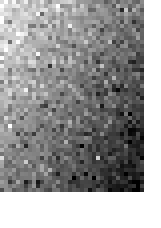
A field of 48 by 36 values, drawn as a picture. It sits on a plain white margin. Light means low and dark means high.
Neither half mirrors the other. The values follow a bell shape. There are no regular stripes. The grain is fine, like static. The field climbs toward the bottom right. On average the colour sits 50% of the way up the scale. The ninth with the lowest average is the top left.
